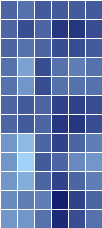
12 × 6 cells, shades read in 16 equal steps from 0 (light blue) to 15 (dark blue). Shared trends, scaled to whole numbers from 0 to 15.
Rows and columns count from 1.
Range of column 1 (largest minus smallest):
4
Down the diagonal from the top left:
9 11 9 8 8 11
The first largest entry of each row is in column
3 4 4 3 3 4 4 4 3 4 4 4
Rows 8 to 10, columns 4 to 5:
12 9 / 9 6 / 12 9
